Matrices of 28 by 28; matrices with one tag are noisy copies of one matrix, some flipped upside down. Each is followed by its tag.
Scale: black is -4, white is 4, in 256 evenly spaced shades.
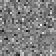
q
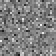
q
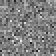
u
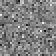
q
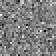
q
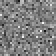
q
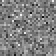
u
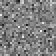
q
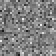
q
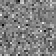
q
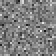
q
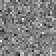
q
